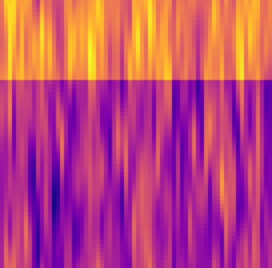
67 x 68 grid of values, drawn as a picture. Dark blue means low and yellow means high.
On average the colour sits 50% of the way up the scale. The top part is higher, up to a seam about 30% of the way down. Streaks run downward. The bottom left is the ninth with the lowest average.
